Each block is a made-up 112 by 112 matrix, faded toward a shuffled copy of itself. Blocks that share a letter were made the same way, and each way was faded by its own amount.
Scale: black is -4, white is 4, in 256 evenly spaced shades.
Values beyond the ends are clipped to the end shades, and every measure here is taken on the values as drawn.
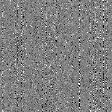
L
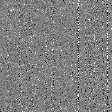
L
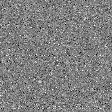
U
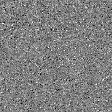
U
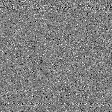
U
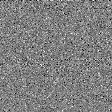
U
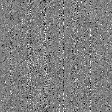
L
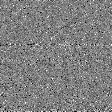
U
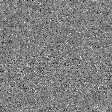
U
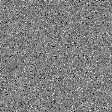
U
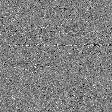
U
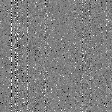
L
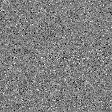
U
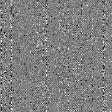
L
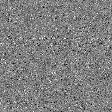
U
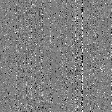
L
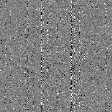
L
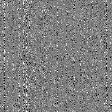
L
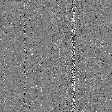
L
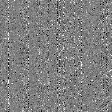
L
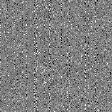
L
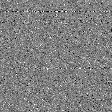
U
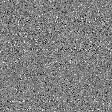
U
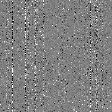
L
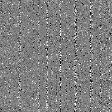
L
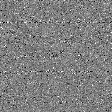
U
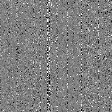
L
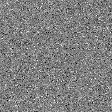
U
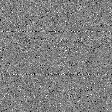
U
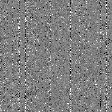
L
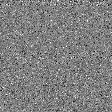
U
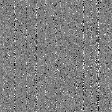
L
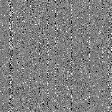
L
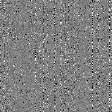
L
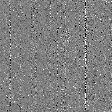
L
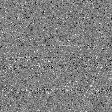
U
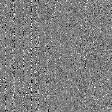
L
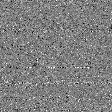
U
